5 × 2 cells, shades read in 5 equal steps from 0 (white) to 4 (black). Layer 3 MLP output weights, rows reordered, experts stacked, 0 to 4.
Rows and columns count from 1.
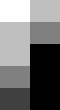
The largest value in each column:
3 4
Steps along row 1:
up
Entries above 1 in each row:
0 1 1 2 2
